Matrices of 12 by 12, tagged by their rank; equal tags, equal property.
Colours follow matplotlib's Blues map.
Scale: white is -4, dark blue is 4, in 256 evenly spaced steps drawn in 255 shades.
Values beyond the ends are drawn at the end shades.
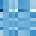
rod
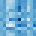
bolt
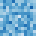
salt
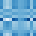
rod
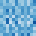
bolt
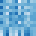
bolt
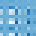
rod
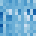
bolt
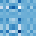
rod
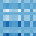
rod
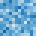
salt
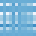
rod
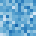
salt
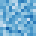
salt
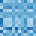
bolt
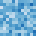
salt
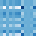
rod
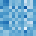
bolt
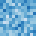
salt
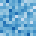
salt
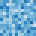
salt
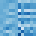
bolt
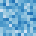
salt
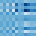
rod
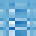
rod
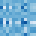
bolt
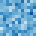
salt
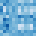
bolt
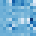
bolt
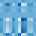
rod
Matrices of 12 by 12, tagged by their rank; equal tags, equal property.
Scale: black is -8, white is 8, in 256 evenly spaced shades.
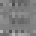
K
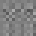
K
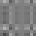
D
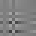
D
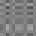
D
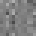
K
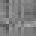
K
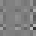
D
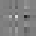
D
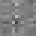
K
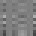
D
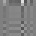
D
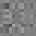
K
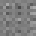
K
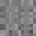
K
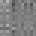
K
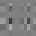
D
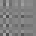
D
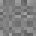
K
